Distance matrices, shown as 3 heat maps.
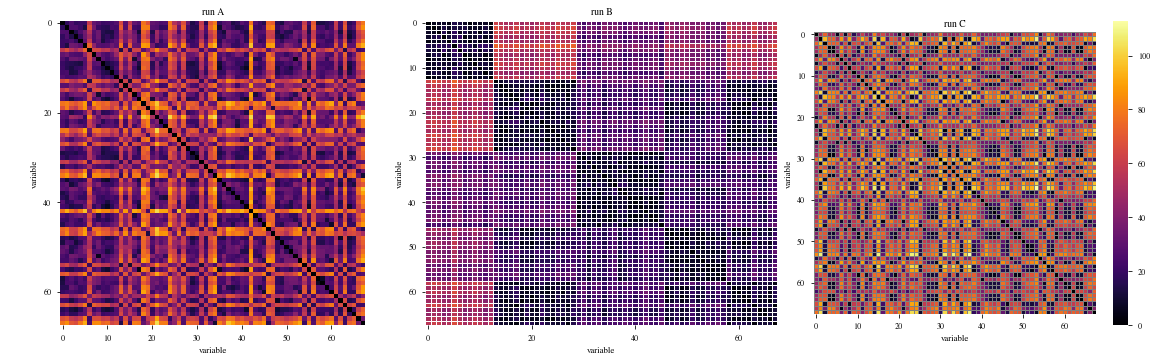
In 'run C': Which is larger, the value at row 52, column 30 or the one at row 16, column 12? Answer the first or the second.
the second
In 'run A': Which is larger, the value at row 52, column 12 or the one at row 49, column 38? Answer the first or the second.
the first
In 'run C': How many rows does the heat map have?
68
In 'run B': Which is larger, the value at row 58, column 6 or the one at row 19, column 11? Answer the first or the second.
the first
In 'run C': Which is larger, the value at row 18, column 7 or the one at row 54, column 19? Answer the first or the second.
the first
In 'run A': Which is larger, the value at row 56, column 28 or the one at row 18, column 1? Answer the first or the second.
the second
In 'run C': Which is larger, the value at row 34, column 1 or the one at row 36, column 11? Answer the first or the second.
the second
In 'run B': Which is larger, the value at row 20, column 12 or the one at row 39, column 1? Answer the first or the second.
the first
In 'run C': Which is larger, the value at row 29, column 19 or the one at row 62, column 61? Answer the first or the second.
the second
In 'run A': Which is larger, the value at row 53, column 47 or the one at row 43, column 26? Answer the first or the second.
the first
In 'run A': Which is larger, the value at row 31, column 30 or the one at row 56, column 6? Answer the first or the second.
the first
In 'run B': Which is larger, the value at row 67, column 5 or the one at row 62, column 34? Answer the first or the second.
the first
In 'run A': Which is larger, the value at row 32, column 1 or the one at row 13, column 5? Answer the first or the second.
the second
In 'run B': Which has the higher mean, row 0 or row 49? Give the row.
0
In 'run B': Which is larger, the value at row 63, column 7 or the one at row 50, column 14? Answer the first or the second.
the first
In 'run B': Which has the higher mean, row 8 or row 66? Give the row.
8
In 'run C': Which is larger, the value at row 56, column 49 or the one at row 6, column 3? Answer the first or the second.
the second
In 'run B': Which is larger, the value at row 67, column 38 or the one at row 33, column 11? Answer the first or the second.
the first
